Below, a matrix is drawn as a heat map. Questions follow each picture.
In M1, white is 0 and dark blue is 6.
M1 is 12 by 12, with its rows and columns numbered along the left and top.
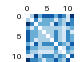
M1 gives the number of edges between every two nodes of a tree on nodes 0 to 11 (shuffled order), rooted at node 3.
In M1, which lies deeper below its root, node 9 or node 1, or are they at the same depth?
the same depth
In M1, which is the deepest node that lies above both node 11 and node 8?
9
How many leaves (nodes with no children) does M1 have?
6
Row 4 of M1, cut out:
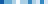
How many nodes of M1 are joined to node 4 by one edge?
2
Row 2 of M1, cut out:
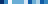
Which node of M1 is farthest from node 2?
0
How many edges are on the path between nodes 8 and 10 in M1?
4
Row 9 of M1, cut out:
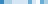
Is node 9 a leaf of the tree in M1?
no
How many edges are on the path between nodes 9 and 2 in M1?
2
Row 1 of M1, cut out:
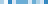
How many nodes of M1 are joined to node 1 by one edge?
3
